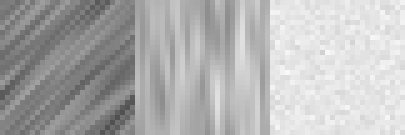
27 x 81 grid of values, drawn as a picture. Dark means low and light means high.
The table splits into one row of 3 panels. Panel 1,1: middling, slanting up to the right. Panel 1,2: high, streaked downward. Panel 1,3: very high, fine-grained, faint in contrast.
